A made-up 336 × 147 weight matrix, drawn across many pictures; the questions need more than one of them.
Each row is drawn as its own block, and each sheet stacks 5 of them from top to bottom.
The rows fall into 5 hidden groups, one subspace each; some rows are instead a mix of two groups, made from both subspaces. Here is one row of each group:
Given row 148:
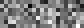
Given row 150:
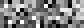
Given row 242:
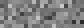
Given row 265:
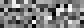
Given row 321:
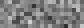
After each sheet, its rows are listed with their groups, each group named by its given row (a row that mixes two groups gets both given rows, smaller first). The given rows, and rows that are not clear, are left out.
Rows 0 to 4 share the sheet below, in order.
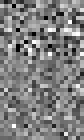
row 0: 150
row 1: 321
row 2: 148 and 265
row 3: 148
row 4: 148
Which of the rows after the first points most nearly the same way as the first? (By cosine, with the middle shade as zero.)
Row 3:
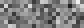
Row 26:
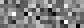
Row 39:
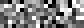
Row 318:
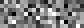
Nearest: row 26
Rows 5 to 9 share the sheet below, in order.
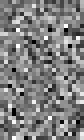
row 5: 321
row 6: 321
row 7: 148
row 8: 150
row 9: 150 and 242
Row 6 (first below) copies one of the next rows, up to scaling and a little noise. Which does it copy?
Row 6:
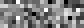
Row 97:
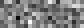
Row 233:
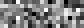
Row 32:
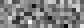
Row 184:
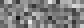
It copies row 233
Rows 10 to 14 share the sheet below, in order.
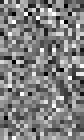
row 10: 148
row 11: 242
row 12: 150
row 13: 150
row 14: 150
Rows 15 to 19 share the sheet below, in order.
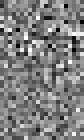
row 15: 148 and 242
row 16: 321
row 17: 265
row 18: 148
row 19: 242
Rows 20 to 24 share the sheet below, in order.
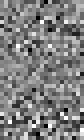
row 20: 242
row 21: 321
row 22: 265
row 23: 321
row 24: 265
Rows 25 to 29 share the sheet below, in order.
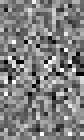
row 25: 265
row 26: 148
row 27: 150
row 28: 265
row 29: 150 and 242
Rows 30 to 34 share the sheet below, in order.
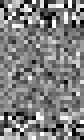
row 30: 242
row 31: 148
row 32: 321
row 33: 321
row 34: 150
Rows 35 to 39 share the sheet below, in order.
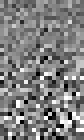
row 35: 150
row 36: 242
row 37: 242
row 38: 321
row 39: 150
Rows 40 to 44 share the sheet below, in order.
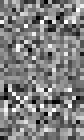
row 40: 242
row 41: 321
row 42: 265
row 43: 150
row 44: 242 and 321
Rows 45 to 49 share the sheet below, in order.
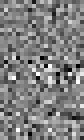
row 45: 265
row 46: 148 and 150
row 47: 148 and 321
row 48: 242
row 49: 321
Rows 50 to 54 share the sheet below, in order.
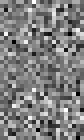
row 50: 265
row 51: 148
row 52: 148
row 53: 321
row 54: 148
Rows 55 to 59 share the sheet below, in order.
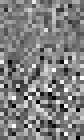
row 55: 265
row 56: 242
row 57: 242 and 265
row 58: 148
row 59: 148
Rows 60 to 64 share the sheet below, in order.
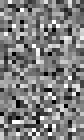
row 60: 150
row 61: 150 and 321
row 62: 150
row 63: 148 and 321
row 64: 265
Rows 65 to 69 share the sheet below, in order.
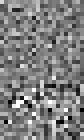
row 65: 265
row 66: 265
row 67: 150 and 265
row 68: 321
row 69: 265
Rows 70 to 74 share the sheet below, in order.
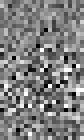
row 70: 242
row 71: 242
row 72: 321
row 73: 242 and 321
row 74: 321
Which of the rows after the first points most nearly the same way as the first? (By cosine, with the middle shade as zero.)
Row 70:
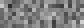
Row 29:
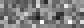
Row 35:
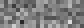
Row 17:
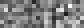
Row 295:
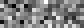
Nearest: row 295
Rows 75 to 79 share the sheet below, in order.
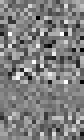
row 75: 148 and 242
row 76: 242
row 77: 321
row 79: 242
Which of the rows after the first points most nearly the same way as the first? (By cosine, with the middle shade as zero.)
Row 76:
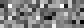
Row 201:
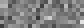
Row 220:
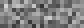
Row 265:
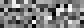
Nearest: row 265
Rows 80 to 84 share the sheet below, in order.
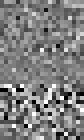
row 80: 321
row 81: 242
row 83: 150 and 321
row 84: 148 and 265
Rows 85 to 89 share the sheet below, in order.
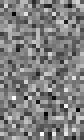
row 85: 148
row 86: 265 and 321
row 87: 242
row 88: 148
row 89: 242
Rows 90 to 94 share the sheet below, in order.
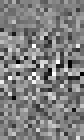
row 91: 150 and 265
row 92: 265
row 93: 148 and 265
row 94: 148
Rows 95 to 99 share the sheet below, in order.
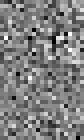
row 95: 150
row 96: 265
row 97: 321
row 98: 148
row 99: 148
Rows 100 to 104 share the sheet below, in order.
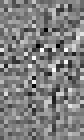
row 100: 265
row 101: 242
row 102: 265
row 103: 265
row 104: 265
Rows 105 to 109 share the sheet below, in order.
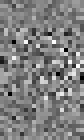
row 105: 150
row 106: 148
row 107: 242
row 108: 265
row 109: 150
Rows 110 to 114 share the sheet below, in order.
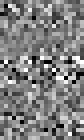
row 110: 150
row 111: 242
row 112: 148
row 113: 265
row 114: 150
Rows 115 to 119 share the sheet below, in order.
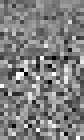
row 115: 150
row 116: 150 and 321
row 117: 321
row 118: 265
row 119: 148
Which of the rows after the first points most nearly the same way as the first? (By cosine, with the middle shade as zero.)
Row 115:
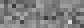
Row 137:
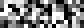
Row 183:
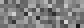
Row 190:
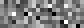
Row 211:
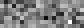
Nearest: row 211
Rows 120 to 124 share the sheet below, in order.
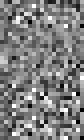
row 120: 321
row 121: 150
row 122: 242
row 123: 321
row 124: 321
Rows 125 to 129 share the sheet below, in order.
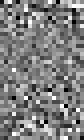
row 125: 321
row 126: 150
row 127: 148
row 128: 148
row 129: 321
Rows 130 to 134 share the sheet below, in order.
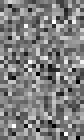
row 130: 150 and 242
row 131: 150 and 265
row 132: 148
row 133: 265
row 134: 148
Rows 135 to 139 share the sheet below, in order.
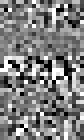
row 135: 265
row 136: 321
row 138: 150
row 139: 321
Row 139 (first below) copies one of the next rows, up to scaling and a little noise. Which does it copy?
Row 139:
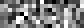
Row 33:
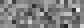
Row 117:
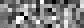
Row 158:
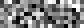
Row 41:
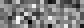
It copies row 117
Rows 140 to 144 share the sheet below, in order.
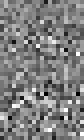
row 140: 242
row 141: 148
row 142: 242 and 321
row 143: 321
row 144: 242
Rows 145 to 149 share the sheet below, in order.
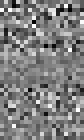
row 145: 265
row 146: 150
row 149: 148 and 242
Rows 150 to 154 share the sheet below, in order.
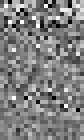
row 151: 148 and 321
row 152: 150 and 321
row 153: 148
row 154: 321
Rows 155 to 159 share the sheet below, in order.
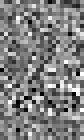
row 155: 321
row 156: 148
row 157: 265
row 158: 321
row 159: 321
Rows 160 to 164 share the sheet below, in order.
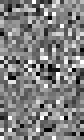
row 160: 265
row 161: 242
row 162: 148
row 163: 242
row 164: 242
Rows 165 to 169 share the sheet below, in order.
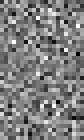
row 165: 148
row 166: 148
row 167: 242
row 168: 150 and 242
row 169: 321
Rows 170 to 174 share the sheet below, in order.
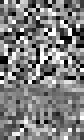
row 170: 148
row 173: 321
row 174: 321
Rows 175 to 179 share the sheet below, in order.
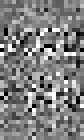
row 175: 321
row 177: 242 and 321
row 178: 265
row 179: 265
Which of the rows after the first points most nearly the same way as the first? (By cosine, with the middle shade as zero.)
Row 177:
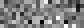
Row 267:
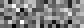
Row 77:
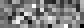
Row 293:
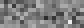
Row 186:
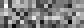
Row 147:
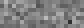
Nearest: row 77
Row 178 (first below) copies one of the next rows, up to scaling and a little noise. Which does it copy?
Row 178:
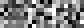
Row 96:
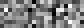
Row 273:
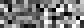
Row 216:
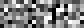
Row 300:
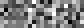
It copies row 300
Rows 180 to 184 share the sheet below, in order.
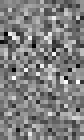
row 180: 265 and 321
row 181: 150
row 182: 148 and 321
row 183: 148
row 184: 321
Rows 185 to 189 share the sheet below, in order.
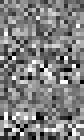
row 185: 148
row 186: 150
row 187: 321
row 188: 148 and 150
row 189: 150
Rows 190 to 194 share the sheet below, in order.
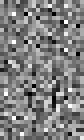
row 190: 148
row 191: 148
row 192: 150
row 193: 265
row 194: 150
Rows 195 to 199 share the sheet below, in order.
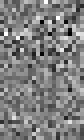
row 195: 242
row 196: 148 and 150
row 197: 265
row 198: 148 and 150
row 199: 265
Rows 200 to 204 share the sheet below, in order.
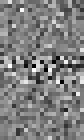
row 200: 150
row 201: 242
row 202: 265
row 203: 321
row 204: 321
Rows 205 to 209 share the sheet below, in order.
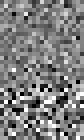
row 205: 148 and 321
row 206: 321
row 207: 148
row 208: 242
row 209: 148
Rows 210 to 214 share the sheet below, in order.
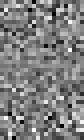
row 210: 265
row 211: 150
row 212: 242 and 321
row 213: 150
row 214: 150
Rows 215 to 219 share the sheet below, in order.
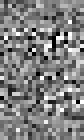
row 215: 150
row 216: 265
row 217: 242
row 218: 265
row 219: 321
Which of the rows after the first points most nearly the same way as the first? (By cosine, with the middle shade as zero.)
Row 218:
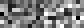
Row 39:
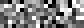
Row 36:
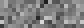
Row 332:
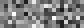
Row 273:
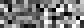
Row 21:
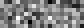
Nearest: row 273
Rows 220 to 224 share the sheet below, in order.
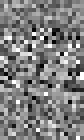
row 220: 150 and 265
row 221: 265 and 321
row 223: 321
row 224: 148
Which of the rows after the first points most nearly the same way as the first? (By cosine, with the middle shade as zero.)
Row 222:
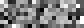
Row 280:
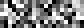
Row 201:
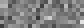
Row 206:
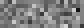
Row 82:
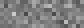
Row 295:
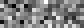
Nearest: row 201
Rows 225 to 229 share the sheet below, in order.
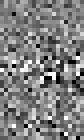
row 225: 148
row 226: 148
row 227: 242 and 265
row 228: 148
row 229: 148
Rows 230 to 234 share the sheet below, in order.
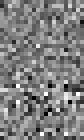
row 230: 242
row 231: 148 and 242
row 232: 321
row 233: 321
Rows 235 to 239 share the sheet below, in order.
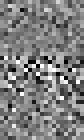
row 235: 150 and 321
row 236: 150 and 242
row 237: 148
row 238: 150
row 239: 148
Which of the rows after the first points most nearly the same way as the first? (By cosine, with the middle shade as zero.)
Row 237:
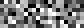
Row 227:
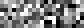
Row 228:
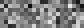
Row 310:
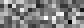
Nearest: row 228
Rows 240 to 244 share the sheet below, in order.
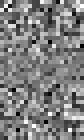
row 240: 148 and 321
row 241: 265
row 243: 150 and 321
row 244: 321
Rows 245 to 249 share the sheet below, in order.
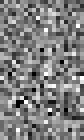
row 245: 148
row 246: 242
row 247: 150 and 242
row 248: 321
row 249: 321
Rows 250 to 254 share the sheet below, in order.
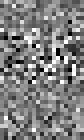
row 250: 150
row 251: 265
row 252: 265 and 321
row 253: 148
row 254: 150
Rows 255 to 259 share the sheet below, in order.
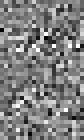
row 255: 265
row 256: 265 and 321
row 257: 265
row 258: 321
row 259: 321
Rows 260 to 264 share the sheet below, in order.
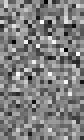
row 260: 242
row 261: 148
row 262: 321
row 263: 265
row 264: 321
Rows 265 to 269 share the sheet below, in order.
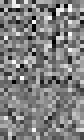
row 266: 265
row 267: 150
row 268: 148
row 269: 150
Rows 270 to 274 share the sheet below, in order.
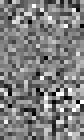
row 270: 321
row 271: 148
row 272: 242
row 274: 265
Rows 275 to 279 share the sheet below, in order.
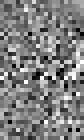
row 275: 265 and 321
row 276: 148
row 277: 242
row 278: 321
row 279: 265 and 321
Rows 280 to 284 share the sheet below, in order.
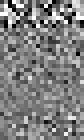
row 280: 150
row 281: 148
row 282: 321
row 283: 148 and 265
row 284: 148 and 321
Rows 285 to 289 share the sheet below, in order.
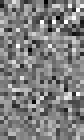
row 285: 242
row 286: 321
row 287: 150
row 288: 265 and 321
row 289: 148
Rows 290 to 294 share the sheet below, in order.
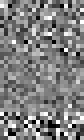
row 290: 242
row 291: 148
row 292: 148
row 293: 150
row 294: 148
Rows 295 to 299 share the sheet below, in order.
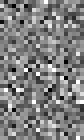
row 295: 150 and 242
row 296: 148
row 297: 148
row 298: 150
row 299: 148
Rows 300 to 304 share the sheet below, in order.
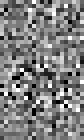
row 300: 265
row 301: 242 and 265
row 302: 321
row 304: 265
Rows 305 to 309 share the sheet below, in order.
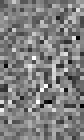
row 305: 242
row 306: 321
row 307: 265
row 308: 242
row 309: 265
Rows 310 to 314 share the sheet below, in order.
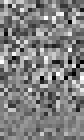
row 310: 150
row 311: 150
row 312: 242
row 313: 148
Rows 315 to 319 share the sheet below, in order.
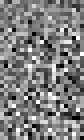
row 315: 321
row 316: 321
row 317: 265
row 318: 148
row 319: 321
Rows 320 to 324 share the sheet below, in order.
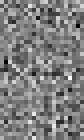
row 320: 148
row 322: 150
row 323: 265
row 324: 265
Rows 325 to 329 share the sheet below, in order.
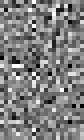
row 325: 265
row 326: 265
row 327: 265
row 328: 242
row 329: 265
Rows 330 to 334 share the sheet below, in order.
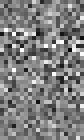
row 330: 148 and 265
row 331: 150
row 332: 148 and 265
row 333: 148 and 242
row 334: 148
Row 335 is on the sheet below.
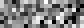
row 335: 242
